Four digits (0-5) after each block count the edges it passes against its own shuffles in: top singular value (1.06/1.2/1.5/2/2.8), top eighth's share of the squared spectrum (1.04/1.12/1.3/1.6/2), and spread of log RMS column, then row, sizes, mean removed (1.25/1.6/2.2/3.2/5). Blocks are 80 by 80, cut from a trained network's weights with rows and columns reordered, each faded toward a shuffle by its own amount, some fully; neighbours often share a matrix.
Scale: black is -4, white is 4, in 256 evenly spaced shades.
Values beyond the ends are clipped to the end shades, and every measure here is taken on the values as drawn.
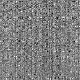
3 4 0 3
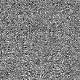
2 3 2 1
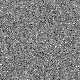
0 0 0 0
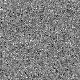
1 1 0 0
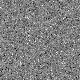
0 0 0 0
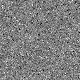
0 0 0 0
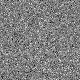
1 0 0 0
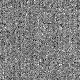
2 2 0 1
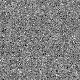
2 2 1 0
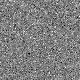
0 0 0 0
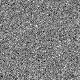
2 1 0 0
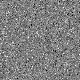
0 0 0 0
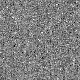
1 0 0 1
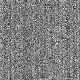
3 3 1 2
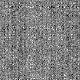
3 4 1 3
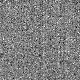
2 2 0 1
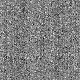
2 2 0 1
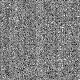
2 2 0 0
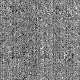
3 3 0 2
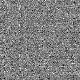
2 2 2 0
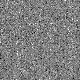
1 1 0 0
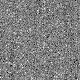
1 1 0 0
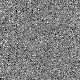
1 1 1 0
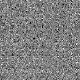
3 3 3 0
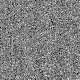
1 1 0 0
